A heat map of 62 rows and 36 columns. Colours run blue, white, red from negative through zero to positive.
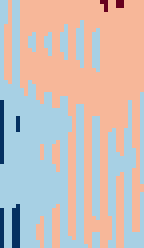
The top right is the ninth with the highest average. The top right is the calmest part. Upright stripes repeat 9 times across the table. Values rise toward the top right.
